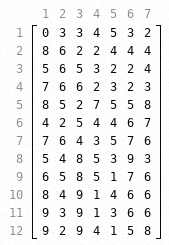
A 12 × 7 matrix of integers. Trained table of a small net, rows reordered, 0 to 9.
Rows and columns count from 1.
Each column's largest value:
9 6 9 7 5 9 8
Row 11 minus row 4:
2 -3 3 -1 0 4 3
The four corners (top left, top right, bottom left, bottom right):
0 2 9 8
